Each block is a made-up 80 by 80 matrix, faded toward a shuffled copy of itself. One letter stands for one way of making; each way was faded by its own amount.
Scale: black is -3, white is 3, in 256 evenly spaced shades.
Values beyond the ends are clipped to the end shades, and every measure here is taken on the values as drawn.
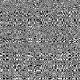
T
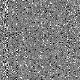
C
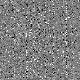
C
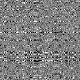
T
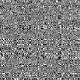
T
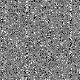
C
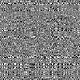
T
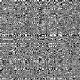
T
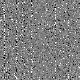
C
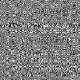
T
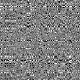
T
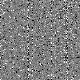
C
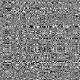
T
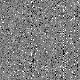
C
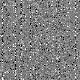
C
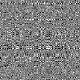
T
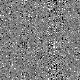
C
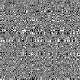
T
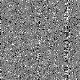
C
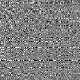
T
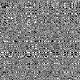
T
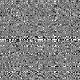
T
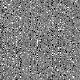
C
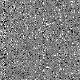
C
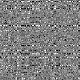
T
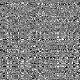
T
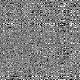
T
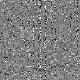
C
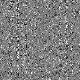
C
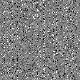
C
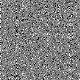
C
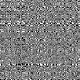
T
